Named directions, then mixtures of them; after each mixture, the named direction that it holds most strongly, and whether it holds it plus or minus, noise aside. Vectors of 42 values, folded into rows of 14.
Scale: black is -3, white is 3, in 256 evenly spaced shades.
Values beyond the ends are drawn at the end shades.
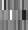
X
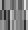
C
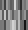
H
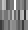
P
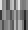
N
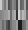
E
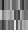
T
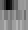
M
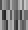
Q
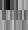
M, plus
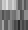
M, minus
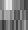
M, minus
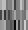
H, minus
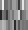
T, minus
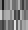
T, plus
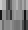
N, plus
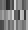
P, plus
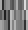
C, plus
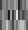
E, minus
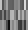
C, plus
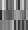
T, minus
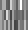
Q, plus
